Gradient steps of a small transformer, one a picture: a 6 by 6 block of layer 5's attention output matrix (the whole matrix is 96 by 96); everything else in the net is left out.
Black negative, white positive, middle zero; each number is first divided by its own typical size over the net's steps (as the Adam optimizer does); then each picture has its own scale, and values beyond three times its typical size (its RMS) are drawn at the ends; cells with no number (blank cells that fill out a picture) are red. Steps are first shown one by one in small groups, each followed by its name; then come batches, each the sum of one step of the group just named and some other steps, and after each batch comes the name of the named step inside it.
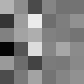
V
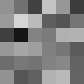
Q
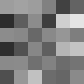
V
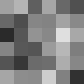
Q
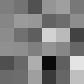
Q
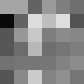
V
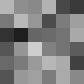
Q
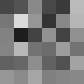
Q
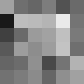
Q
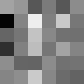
V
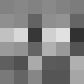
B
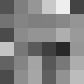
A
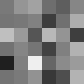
B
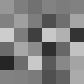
B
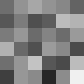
A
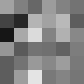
A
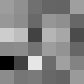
B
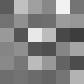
A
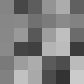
B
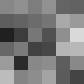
A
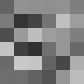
A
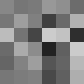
B
